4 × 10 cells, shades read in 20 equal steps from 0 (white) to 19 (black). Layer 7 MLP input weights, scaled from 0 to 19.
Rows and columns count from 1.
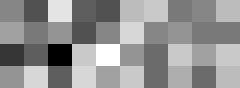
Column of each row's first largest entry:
2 4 3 3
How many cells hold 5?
3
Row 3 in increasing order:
0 4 4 4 7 8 11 12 15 19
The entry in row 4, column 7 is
11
